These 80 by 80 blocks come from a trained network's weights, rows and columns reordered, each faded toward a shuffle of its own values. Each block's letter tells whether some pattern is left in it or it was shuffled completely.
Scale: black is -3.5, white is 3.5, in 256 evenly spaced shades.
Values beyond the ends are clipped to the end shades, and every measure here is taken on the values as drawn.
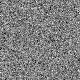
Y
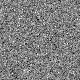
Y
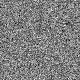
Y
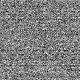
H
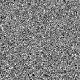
H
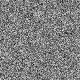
Y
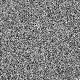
Y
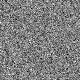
Y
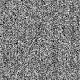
H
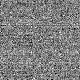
H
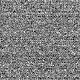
H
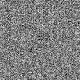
H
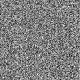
H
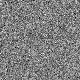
Y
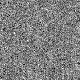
H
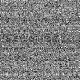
H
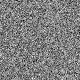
Y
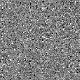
H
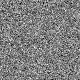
Y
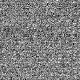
H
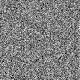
H
